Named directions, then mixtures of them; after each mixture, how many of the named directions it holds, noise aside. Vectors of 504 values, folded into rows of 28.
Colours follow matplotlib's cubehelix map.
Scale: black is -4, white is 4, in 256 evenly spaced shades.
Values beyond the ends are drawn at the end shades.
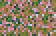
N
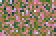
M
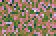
two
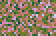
one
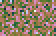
one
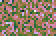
two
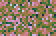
one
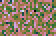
two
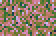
two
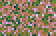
one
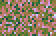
one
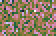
two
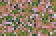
one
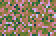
one
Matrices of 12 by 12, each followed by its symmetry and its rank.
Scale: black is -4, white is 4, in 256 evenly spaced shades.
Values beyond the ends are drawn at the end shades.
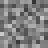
antisymmetric, full rank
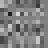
neither, rank two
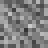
antisymmetric, full rank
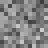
neither, full rank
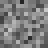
neither, full rank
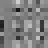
neither, rank two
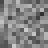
neither, full rank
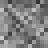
antisymmetric, full rank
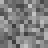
neither, full rank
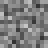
neither, full rank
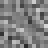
antisymmetric, full rank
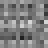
neither, rank two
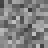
neither, full rank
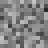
neither, full rank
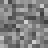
neither, full rank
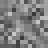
antisymmetric, full rank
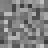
antisymmetric, full rank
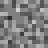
antisymmetric, full rank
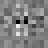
neither, rank two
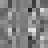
neither, rank two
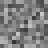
antisymmetric, full rank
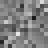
antisymmetric, full rank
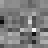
neither, rank two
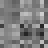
neither, rank two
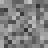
neither, full rank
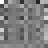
neither, rank two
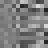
neither, rank two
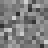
antisymmetric, full rank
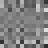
neither, rank two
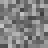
neither, full rank
